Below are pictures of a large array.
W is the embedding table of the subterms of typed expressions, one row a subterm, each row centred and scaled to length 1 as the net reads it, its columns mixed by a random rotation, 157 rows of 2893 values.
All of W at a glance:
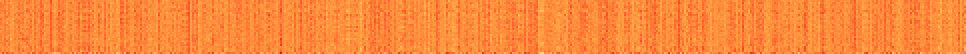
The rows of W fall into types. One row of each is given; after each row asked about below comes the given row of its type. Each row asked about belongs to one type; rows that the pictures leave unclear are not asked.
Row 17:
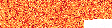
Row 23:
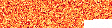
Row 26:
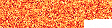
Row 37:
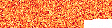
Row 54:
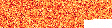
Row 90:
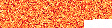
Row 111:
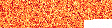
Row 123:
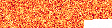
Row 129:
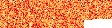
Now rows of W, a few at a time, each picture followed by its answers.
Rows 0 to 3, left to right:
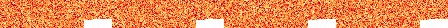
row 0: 54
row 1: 37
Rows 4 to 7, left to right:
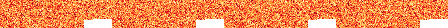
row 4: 54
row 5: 26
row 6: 26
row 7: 111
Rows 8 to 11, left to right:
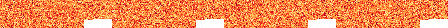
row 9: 90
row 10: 111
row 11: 37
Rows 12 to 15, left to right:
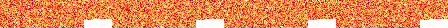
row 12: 54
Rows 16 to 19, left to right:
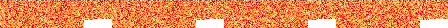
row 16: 17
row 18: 90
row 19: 17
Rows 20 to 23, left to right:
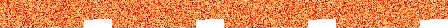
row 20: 17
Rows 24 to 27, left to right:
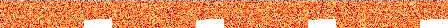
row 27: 111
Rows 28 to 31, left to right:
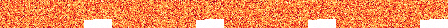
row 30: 26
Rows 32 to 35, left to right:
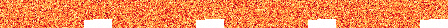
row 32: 26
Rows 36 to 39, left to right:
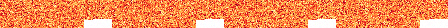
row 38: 37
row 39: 17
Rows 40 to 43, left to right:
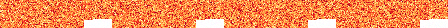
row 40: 90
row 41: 23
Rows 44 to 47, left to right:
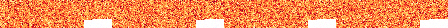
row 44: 129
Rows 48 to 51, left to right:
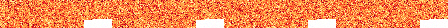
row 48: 129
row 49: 54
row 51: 90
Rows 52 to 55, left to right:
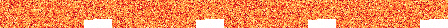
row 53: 54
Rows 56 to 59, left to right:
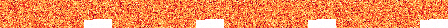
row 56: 123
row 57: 23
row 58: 129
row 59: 23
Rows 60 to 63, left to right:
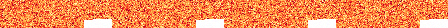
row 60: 37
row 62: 17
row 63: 123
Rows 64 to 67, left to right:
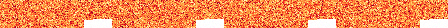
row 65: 54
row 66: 26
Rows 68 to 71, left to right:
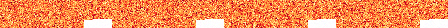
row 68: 123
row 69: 17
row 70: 129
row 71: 23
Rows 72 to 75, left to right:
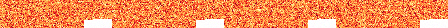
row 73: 90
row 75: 111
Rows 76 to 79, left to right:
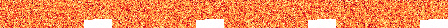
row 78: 111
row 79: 129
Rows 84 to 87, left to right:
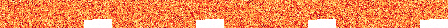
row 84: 129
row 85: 111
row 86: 26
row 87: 54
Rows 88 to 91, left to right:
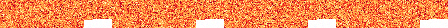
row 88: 123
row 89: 23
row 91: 37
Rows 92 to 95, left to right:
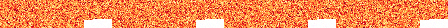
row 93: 26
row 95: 23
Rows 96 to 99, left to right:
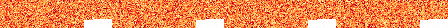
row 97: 17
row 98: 23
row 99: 129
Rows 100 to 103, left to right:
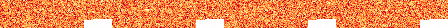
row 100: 54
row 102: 123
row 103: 111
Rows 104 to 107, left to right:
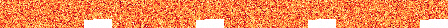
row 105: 129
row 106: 54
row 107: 123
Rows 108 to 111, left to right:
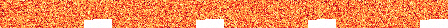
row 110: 37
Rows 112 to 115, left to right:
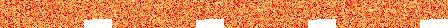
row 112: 54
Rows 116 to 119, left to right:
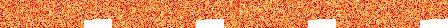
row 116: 37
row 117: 123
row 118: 123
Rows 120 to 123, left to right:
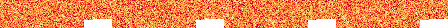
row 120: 90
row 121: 54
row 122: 129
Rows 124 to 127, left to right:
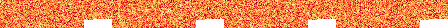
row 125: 123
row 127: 17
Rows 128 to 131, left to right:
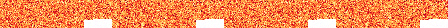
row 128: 26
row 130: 26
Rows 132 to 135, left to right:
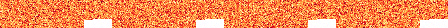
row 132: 90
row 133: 26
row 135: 23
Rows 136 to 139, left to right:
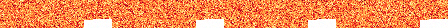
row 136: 26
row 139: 111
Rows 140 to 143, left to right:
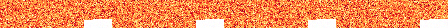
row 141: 111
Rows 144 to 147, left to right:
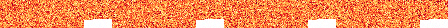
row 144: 111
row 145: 37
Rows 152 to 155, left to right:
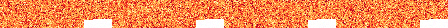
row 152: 23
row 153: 123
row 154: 129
